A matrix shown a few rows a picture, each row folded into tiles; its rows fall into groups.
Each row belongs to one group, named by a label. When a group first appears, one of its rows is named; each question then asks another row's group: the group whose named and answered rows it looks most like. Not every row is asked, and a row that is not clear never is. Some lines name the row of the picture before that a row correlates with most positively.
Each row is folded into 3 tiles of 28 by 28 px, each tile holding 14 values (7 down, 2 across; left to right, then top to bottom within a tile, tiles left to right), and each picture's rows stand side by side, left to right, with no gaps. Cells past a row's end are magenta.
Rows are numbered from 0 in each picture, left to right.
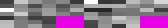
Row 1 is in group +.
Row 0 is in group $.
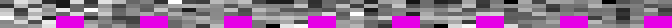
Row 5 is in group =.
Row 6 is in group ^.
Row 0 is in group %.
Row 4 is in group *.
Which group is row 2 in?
+
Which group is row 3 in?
=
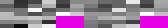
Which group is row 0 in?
=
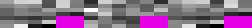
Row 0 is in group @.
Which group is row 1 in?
$
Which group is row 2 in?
@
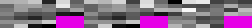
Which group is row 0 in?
@
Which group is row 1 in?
@
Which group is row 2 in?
$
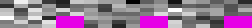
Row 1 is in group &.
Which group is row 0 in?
%
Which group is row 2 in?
$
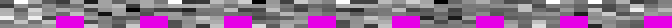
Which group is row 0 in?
%
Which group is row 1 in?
^
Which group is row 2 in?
+
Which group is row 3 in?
^
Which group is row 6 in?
^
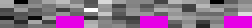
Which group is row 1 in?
$
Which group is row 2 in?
&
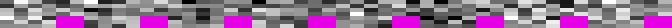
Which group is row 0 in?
%
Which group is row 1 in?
+
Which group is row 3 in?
$
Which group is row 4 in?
*
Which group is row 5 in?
*
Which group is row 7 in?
%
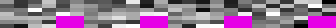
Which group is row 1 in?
=
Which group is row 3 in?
*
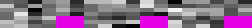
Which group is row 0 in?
*
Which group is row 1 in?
@
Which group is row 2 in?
$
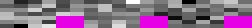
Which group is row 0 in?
=
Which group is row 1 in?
^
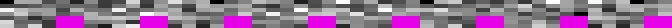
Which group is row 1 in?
=
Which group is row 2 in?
&
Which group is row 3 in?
&
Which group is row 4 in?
&
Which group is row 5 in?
$
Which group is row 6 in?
^
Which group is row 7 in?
&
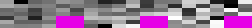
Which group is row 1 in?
=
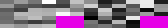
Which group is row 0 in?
=
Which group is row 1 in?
*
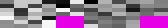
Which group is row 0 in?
%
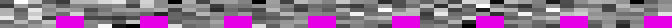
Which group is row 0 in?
%
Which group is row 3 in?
^
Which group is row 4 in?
&
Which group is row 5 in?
*
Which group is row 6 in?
&
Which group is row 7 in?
&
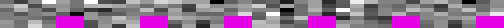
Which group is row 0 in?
^
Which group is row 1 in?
+
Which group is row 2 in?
&
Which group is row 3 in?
*
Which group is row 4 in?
$
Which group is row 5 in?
&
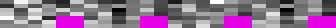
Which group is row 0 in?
%
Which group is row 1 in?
*
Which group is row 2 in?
^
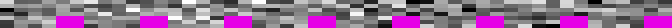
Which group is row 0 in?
+
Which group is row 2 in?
%
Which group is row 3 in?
+
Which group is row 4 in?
*
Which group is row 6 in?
@
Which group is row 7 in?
$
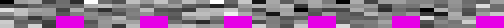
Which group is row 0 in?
$
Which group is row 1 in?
+
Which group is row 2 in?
=
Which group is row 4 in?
^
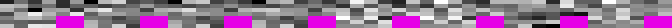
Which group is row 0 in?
=
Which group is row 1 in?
$
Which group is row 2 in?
$
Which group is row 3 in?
$
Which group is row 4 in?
%
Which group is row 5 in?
%
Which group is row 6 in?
@
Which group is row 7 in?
%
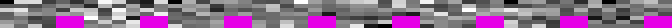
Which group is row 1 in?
%
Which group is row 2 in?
^
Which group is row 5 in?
&
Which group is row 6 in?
$
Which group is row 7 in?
*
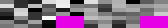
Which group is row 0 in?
*
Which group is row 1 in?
&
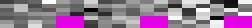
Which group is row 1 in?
+
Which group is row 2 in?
%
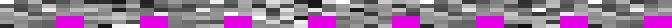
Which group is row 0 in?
&
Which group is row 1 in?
=
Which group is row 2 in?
=
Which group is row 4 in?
+
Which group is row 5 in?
&
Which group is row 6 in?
=
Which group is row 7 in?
&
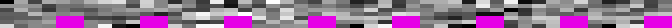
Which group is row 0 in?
^
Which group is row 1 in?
@
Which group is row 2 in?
=
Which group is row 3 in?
%
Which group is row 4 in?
=
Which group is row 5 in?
@
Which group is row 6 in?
+
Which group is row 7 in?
=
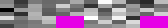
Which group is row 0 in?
+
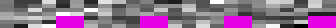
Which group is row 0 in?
=
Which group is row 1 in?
$
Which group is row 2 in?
^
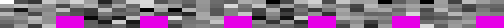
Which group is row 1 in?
*
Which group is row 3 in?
*
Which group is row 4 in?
&
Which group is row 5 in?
^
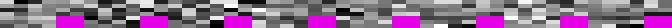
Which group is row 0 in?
+
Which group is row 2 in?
*
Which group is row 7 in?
@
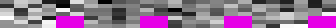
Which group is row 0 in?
%
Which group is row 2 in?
+
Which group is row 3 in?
=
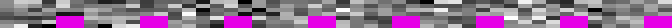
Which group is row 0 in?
@
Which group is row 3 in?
+
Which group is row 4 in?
$
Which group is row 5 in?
$
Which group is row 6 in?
%
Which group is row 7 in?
+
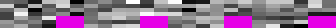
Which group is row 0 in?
*
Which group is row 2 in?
+
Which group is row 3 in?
@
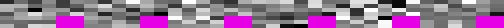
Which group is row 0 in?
=
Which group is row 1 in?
^
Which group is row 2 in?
%
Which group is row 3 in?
@
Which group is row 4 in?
%
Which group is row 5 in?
^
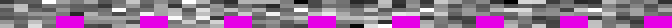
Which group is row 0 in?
^
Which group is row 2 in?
%
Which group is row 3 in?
&
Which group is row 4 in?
=
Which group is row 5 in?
$
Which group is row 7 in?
$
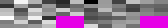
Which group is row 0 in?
%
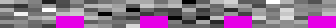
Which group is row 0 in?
&
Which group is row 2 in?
*
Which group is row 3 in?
%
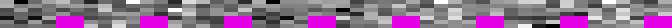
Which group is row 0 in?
*
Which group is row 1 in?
^
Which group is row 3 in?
*
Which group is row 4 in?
+
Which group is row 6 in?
@
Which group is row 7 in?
%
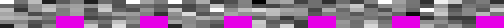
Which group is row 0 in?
&
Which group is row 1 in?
^
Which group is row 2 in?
&
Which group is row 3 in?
$
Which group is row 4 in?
^
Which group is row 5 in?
$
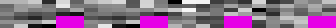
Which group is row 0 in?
@
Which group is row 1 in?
@
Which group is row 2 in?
$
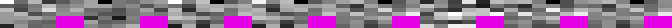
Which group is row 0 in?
&
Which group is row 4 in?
&
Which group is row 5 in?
=
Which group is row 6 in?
&
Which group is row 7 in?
&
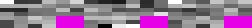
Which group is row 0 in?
+
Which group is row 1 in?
=
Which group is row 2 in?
+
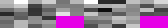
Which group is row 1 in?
+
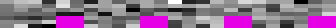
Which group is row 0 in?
@
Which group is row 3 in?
&
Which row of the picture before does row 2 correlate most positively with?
1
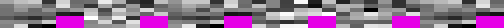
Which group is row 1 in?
%
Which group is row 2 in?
@
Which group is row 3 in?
=
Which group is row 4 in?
=
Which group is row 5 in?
@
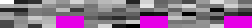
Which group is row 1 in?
@
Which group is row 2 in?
^
